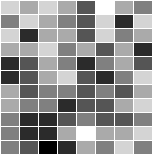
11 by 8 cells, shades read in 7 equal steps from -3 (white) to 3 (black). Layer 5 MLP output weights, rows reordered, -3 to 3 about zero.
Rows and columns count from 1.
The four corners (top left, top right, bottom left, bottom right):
-2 0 0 0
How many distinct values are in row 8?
5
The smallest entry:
-3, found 2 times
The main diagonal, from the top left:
-2 -2 -1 0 2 2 1 -2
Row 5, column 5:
2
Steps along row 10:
up same down down up same down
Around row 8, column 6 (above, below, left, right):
0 1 1 -1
